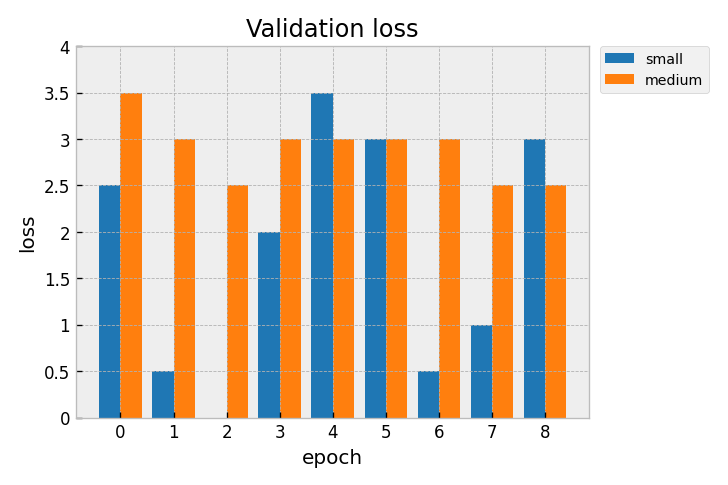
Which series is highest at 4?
small
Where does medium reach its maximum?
0
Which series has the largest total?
medium
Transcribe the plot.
Title: Validation loss
x-axis: epoch, ticks 0 1 2 3 4 5 6 7 8
y-axis: loss, ticks 0 0.5 1 1.5 2 2.5 3 3.5 4
Legend: small, medium
Values:
small: 2.5 0.5 0 2 3.5 3 0.5 1 3
medium: 3.5 3 2.5 3 3 3 3 2.5 2.5
